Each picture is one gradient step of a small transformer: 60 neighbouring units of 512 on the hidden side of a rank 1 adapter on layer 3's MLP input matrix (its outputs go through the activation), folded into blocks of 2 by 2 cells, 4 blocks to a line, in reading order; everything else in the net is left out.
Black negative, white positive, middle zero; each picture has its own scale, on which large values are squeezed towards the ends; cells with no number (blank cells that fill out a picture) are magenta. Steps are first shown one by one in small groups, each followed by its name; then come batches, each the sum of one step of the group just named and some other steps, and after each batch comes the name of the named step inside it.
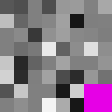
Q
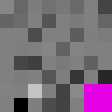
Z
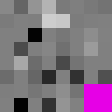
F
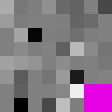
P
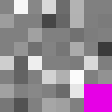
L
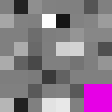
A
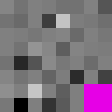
Z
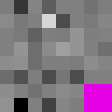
A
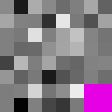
F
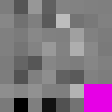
Q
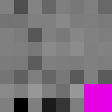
Z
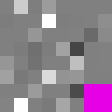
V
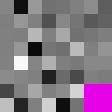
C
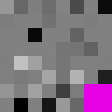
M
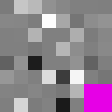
V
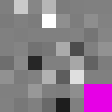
V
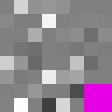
V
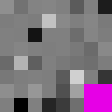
M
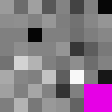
M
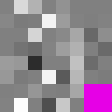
V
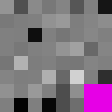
M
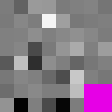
C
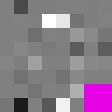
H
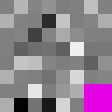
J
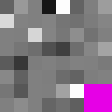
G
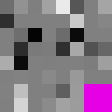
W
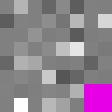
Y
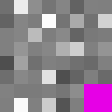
Y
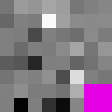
W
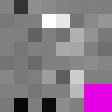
H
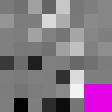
G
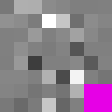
H
